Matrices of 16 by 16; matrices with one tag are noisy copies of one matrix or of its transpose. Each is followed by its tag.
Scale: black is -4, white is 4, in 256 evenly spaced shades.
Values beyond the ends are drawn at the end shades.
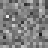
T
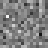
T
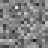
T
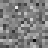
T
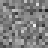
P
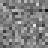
P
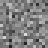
P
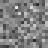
T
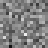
P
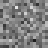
T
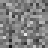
P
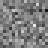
P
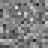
T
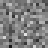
P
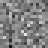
P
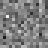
T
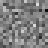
P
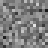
P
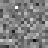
T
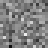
P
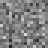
P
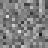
T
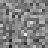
P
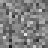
P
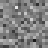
T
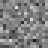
T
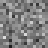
P
